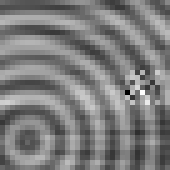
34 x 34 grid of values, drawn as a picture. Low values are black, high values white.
An odd patch, rougher than its surroundings, sits in the middle right. No row or column stands out. No overall slope runs across the table. The halves do not mirror each other. Rings spread out from the bottom left. The middle right is the roughest part. The bottom right is the ninth with the lowest average.
